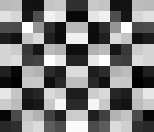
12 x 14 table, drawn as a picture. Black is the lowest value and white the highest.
Histogram: two levels. Ninth with the highest average: bottom middle. Grain: checkered. Mirror symmetry: left to right.
